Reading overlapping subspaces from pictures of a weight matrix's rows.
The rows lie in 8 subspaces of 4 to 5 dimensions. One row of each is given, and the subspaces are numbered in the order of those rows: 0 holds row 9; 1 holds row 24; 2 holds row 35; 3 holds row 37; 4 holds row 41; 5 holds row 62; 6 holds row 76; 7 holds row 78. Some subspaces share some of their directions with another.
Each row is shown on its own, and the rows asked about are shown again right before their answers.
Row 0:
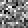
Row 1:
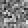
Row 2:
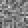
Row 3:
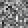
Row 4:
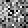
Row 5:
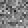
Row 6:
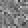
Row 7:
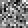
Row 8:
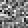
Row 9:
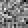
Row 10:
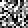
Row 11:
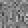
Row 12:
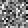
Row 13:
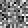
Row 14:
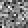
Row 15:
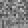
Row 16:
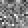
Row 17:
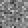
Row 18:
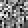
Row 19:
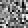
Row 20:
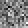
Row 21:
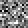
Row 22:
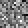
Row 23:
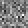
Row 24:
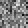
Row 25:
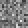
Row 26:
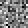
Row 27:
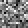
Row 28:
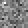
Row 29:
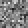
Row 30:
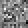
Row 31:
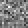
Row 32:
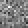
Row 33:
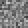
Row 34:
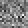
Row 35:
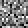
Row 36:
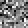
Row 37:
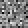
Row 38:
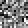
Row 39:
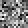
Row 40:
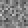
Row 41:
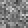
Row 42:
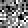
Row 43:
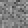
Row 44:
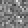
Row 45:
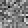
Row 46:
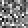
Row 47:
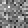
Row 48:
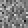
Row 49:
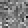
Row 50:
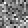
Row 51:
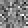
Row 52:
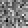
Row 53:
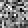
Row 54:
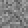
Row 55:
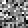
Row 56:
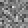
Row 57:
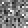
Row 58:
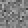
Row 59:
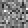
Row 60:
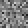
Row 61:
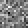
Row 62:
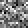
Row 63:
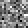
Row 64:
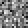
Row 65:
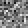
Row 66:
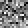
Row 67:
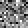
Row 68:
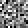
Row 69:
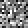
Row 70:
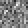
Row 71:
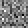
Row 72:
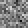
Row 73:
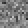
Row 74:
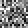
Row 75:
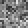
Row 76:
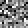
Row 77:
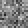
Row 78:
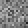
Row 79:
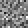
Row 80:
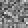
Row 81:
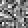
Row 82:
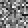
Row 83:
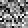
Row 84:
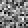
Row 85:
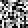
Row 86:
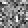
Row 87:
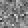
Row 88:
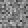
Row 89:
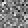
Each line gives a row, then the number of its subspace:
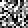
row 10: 2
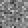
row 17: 7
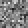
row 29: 1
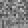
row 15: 1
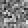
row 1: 0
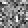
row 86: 0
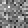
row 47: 4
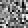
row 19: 6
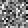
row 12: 6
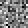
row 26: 6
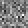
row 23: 2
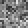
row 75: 4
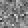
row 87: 5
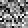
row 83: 2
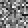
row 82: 2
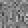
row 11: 0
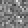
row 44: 2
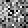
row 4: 7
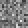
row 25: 7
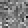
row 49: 6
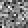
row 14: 1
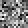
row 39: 4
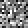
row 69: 3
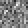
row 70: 1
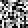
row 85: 1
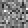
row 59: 6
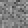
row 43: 1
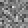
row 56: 0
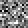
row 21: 4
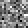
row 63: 7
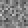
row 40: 7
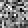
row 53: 1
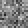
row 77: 4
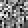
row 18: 1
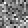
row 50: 4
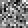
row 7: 0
